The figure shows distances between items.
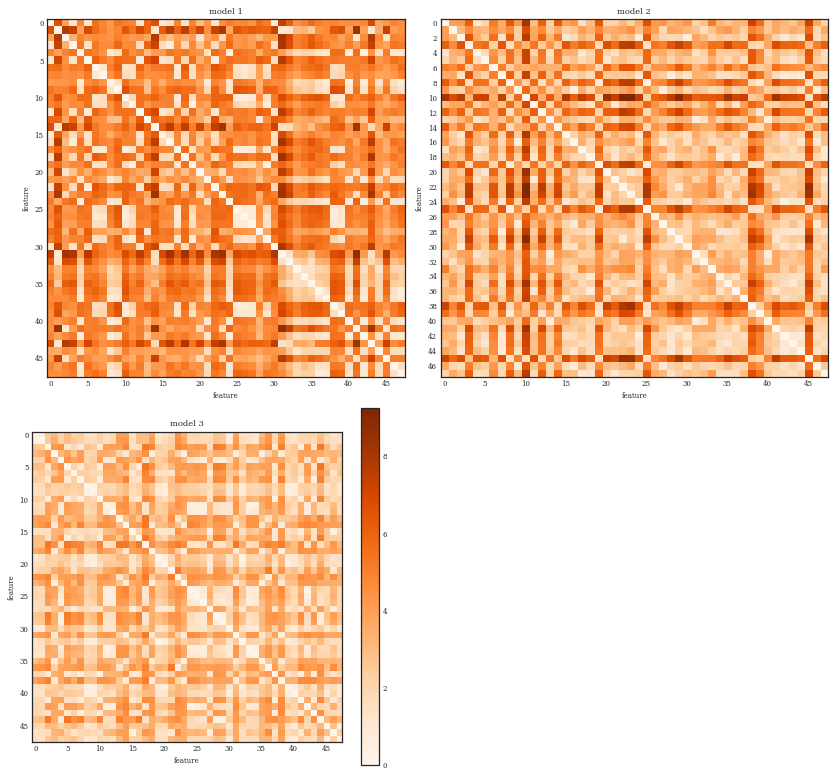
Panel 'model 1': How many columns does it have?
48
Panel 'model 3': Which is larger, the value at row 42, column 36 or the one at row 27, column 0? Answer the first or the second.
the first
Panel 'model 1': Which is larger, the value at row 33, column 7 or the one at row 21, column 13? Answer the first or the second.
the first
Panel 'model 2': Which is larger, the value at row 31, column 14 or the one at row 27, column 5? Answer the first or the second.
the first
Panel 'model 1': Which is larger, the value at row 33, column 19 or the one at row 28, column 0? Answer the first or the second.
the second
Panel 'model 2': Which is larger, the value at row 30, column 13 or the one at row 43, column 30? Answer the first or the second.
the first
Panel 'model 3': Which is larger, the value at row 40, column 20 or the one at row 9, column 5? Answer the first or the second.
the second
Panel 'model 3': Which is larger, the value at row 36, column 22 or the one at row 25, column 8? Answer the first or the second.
the second
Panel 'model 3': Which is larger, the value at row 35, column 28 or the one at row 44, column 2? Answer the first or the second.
the second
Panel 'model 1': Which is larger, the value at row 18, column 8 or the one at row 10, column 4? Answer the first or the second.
the second
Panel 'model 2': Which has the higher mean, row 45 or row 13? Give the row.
45
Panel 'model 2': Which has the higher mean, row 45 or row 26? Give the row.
45
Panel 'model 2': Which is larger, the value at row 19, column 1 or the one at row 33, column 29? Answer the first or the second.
the first
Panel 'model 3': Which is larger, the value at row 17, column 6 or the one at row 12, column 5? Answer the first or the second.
the first
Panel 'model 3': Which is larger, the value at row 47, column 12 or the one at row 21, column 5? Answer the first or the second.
the second
